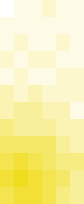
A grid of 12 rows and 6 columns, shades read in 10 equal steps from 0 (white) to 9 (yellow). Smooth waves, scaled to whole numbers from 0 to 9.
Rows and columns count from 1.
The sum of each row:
6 6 8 9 9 14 18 23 31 38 42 39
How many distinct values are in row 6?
2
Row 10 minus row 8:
2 4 3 2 2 2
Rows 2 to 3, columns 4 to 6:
1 1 1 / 1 2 1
